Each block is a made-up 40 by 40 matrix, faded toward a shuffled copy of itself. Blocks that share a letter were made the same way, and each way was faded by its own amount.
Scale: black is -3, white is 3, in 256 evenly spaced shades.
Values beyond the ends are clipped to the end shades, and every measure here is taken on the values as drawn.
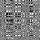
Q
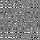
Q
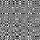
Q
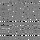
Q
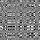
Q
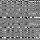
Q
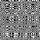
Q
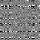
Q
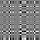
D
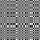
D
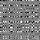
Q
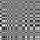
D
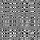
Q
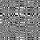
Q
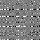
Q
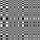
D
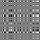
D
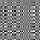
D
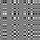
D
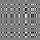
D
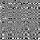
Q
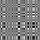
D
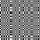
D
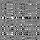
Q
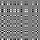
D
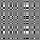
D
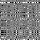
Q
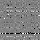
Q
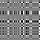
D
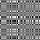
D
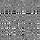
Q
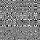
Q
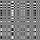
D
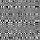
Q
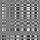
D
